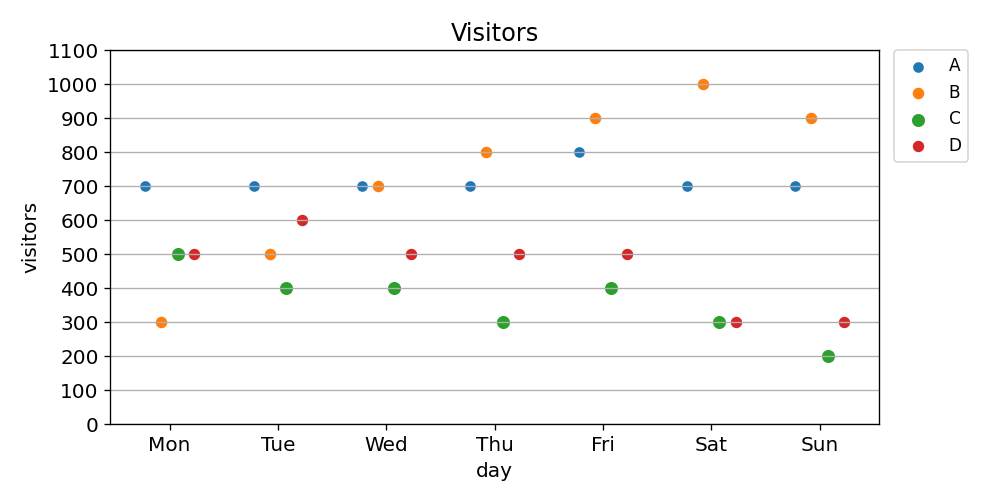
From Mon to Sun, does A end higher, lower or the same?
the same
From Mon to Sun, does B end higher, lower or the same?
higher
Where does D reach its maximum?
Tue
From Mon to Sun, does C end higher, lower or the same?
lower
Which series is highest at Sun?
B
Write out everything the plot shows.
Title: Visitors
x-axis: day, ticks Mon Tue Wed Thu Fri Sat Sun
y-axis: visitors, ticks 0 100 200 300 400 500 600 700 800 900 1000 1100
Legend: A, B, C, D
Values:
A: 700 700 700 700 800 700 700
B: 300 500 700 800 900 1000 900
C: 500 400 400 300 400 300 200
D: 500 600 500 500 500 300 300
